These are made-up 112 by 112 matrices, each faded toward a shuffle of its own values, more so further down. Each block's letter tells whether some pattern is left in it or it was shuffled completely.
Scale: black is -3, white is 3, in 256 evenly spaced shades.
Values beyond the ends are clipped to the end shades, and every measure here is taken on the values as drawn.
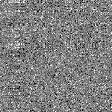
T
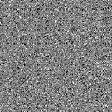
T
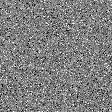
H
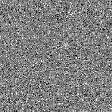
T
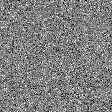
H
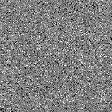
T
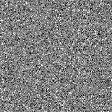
T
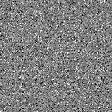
T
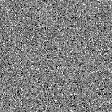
T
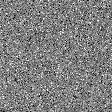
H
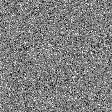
H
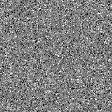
T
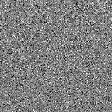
T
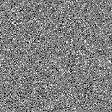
T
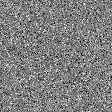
H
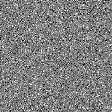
T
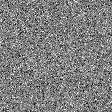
H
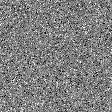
H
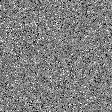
H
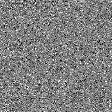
T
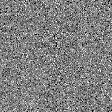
T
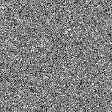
T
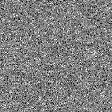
T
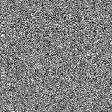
T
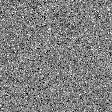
H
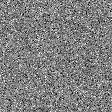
H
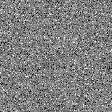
T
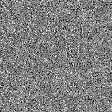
T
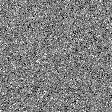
H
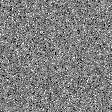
H
